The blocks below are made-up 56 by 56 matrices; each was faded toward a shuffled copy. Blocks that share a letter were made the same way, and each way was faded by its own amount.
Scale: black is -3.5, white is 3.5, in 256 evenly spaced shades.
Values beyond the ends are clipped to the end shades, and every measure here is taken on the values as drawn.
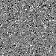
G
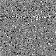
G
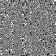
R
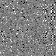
R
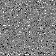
G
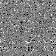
G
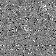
G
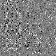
R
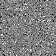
G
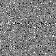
G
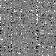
R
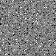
G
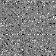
G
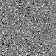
R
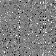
R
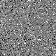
G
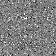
G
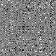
R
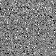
G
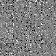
R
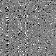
R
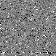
G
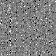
R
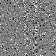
R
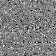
G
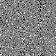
R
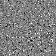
G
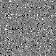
G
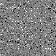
R
